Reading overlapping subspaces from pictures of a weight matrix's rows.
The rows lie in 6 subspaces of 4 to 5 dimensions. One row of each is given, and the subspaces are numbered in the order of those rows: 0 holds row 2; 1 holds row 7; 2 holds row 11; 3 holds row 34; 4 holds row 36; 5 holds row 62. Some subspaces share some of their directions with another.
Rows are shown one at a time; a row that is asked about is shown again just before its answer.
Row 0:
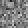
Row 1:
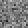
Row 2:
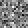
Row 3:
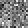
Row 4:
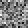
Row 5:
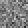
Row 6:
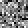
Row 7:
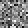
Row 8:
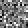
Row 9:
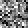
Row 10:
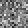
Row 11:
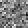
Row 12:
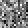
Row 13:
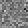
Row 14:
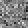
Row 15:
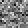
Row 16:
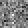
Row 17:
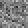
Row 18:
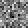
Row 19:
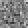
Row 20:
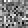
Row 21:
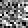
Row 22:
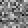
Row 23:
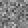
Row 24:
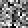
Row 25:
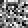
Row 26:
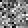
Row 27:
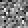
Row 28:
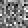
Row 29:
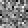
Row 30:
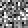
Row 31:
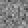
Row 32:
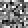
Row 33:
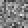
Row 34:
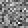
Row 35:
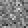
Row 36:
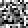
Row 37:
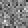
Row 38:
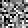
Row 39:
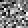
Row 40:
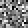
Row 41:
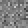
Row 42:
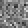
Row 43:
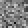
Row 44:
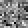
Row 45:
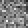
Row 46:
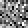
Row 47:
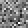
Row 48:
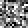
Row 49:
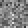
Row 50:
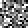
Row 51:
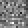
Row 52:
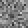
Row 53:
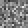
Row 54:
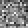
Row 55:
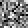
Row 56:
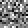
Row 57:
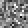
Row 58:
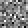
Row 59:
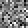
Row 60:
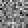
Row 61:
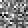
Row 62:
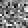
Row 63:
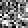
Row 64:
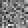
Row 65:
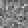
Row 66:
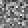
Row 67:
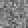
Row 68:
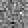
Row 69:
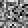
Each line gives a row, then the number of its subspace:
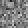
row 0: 1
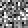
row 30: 4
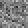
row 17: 1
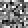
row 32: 4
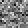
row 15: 0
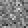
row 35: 2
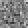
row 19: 4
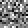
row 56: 0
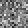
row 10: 3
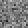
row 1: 4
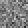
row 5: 2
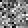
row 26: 2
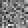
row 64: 5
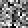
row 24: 1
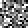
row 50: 5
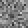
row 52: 0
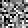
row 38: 5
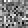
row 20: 5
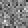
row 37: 3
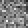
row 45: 4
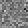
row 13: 3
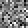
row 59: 3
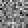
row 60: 4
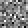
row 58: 2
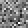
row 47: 3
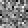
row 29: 0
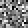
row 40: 0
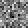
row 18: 0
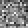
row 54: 4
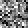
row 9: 1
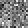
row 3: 1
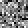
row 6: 2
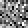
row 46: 0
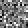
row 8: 4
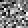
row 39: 2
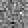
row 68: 4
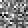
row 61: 5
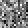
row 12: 1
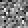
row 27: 2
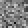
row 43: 5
